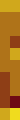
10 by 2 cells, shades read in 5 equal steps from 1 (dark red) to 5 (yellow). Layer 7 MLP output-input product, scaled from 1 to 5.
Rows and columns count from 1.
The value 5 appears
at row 10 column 2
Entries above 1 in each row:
2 2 2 2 2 2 2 2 1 2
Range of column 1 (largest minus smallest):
2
